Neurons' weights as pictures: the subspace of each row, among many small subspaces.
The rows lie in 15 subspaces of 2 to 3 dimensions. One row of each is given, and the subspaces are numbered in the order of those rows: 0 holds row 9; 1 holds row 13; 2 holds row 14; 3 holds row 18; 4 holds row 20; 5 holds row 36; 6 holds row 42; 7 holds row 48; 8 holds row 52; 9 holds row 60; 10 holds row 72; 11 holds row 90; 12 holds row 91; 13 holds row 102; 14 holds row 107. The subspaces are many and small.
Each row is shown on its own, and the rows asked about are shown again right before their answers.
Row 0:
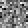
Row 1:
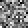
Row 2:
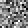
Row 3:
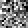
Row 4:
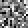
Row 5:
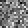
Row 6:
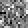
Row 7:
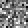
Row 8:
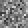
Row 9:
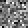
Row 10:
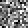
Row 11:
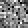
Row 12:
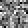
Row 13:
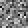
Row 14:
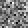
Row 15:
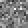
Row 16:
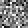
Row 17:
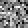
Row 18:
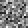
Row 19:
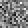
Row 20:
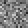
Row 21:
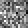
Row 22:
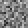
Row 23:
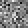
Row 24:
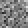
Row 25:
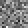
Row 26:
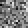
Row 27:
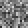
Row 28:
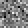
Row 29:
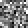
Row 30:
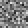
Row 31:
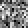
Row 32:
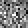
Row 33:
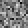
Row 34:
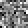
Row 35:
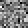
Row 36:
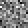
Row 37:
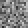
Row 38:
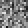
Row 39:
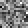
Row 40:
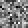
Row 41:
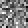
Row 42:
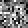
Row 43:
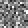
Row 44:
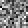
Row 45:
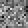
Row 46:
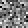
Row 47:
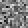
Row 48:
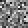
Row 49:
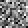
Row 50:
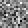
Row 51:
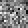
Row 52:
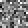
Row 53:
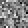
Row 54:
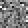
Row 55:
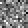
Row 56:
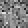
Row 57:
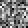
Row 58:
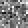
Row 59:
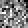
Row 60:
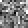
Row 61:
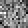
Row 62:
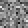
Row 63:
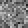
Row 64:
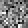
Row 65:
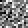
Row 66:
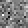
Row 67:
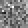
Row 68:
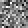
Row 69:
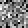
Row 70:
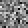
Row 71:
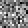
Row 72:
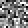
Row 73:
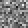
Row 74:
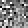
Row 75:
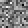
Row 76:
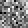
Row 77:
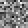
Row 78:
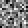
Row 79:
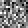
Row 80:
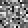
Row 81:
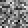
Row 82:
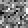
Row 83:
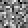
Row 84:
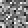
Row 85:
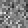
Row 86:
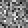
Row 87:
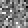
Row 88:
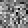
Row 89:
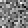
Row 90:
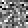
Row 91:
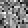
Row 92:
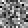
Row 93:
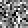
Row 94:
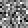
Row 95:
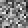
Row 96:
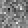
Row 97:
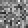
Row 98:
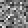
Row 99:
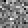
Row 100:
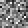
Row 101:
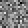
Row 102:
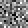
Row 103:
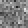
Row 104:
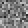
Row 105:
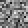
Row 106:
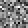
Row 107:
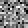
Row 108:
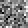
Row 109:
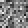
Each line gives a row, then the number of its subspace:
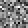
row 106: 14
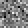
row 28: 10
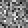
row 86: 13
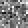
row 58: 12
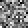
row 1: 1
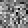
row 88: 6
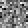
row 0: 11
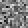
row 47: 11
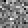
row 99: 14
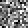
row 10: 0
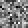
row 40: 14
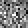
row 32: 4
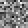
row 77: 11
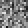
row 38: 7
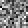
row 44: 14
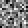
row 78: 14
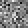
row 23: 4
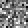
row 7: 10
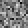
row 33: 5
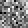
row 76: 6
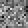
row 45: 9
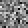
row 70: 6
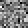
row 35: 7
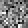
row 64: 3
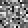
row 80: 5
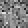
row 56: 12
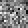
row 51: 6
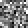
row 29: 9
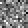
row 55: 3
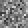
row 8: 3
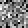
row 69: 3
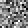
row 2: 0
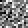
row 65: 3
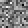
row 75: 13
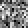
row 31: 3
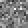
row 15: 8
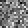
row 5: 0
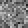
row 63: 3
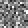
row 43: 14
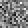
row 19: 13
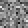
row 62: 14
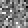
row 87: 10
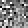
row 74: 5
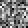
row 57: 3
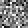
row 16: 13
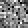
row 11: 12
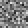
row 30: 13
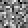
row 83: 11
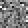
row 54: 11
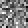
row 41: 10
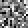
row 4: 5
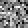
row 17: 14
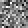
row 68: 13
